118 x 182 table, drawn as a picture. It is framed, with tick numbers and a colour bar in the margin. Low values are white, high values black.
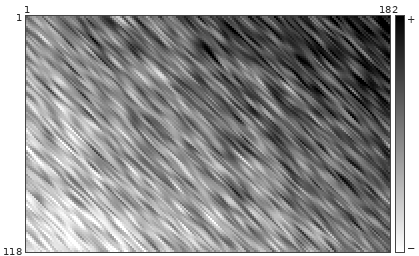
The top right is the ninth with the highest average. On average the colour sits 50% of the way up the scale. The field climbs toward the top right. Neither half mirrors the other.
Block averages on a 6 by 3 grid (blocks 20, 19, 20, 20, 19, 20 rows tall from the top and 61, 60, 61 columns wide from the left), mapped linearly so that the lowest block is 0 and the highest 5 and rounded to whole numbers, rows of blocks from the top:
3 4 5 / 2 3 5 / 2 3 4 / 1 2 4 / 1 2 3 / 0 1 3
